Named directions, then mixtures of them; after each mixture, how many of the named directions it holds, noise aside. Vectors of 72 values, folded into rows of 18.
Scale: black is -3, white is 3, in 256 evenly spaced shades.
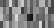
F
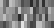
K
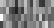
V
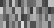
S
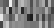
two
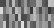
one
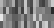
two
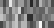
two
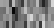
three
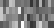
three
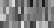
three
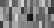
one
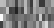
one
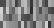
three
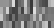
two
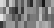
two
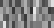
three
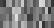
two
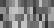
two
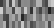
one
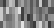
three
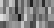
two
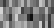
one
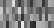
two
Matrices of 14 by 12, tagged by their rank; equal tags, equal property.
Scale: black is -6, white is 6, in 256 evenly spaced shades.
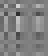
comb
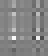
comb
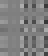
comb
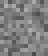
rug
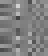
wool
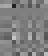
wool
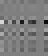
comb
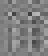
wool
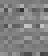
wool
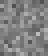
rug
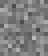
rug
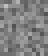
rug
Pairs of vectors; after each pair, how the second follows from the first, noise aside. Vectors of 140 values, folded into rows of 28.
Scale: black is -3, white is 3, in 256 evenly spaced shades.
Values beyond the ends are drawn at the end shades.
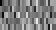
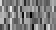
wrapped around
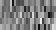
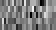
wrapped around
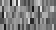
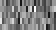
wrapped around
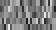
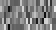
negated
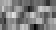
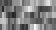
negated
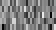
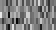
wrapped around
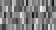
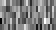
wrapped around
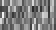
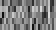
negated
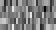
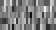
negated
